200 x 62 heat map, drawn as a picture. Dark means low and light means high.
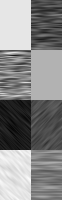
It is made of 4 by 2 panels. Panel 1,1: very high, flat. Panel 1,2: low, streaked across. Panel 2,1: middling, streaked across, strong in contrast. Panel 2,2: high, flat. Panel 3,1: very low, slanting down to the right, faint in contrast. Panel 3,2: low, slanting up to the right, faint in contrast. Panel 4,1: very high, slanting down to the right, faint in contrast. Panel 4,2: middling, streaked across.
